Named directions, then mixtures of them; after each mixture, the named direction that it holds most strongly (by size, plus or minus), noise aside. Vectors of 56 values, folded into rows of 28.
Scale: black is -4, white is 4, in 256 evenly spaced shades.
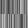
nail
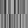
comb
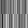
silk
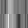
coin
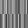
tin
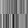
silk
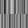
comb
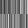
nail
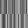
tin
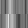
coin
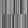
nail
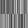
nail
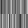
nail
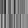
comb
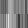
coin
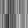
coin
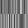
nail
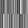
silk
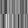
tin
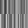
tin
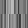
coin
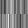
coin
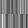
nail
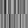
comb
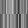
tin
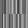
silk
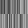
nail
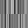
comb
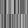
comb
